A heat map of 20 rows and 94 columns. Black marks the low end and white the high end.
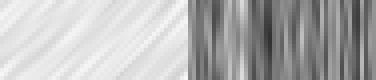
It is made of 1 by 2 panels. Panel 1,1: very high, slanting up to the right, faint in contrast. Panel 1,2: middling, streaked downward, strong in contrast.
